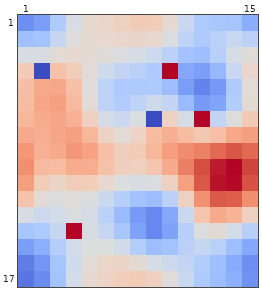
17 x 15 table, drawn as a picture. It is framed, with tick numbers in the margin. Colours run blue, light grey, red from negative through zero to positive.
Calmest part: middle left. Slope: none. Ninth with the highest average: middle right. Histogram: bell-shaped. Lone odd cells: 5, 3 higher and 2 lower than their neighbours.
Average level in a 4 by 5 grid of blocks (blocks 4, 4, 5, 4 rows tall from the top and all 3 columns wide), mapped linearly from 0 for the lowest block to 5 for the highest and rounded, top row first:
12211
43122
33235
02110
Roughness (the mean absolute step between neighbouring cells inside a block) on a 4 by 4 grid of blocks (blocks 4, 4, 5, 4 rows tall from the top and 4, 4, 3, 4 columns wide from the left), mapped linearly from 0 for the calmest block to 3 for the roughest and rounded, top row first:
2031 | 0133 | 1121 | 2111
